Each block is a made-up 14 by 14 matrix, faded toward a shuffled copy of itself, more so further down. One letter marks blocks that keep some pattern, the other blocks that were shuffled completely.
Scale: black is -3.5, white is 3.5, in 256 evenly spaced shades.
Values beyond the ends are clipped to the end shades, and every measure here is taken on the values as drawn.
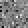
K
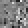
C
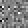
C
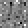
C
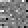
C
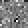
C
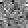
K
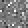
K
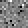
K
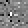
C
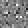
C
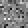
K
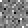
K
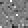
K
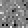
K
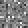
K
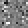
C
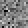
K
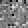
K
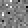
K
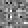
C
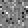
K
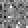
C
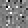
C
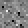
K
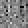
C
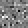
K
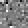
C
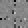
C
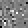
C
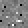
K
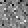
K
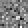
C
